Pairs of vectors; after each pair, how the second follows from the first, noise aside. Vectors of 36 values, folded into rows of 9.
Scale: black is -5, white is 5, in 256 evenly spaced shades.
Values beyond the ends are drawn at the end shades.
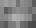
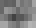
negated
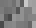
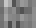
shuffled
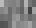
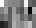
scaled up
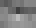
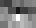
scaled up
